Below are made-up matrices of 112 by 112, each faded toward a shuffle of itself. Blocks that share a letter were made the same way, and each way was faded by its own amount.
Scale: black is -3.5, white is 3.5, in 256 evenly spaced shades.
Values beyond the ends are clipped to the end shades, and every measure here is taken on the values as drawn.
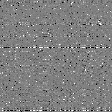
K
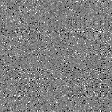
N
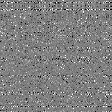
K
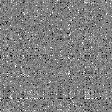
N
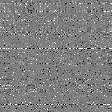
K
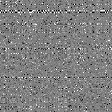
K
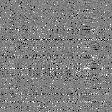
K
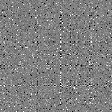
N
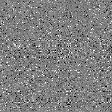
N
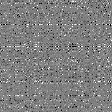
K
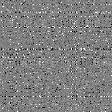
K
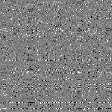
K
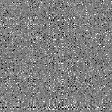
N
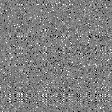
N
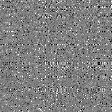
N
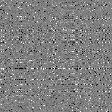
K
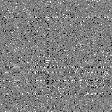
N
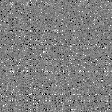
N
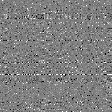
K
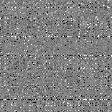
K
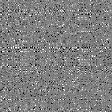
K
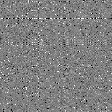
N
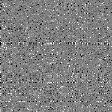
N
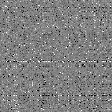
N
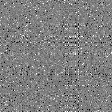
N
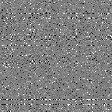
K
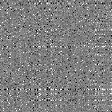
N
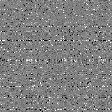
K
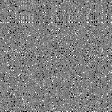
N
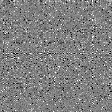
N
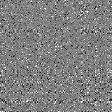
N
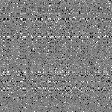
K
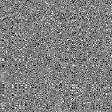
N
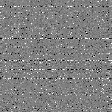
K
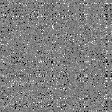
N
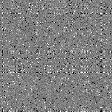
N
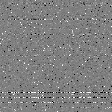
K
